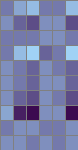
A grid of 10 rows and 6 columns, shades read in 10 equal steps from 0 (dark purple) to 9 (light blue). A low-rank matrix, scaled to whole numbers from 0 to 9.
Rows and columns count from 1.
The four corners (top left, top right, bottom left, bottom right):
5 8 6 6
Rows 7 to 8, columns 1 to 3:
6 4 3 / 7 1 0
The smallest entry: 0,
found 2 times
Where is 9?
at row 4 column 3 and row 4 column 6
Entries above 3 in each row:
6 4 6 6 6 6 4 3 6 6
